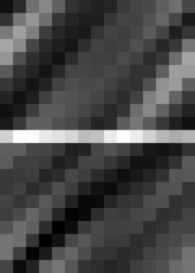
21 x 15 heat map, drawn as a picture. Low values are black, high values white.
Odd lines: row 11. Calmest part: top middle. Slope: none. Average level on the scale: 30%. Histogram: skewed, a long tail of high values.
